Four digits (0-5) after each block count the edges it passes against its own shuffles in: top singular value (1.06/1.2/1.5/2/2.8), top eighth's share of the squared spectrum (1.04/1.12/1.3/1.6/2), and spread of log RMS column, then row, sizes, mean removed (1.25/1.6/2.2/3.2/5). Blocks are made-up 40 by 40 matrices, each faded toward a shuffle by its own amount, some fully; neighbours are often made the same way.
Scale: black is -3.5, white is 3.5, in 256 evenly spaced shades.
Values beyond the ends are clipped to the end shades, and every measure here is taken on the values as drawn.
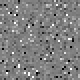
1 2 0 1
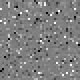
2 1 0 0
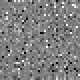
2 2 1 0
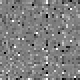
3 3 1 1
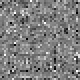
3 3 2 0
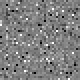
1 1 0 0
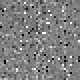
2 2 0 0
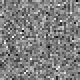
0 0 0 0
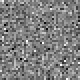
0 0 0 0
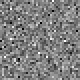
0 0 0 0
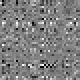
4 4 2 3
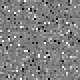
0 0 0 0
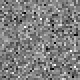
2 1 0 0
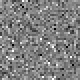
0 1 0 0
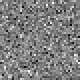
1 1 0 0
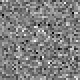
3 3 1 1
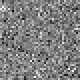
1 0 0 0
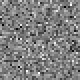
1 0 0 0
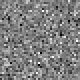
2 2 1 0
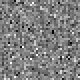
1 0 0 0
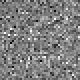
2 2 0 0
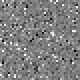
0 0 0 0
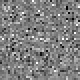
2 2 0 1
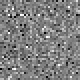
2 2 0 1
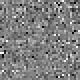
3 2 1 1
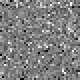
1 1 0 0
